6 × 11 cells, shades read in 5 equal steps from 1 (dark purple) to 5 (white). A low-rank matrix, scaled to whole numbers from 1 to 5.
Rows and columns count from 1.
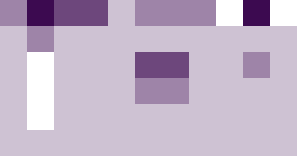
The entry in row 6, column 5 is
4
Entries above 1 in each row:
9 11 11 11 11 11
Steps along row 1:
down up same up down same same up down up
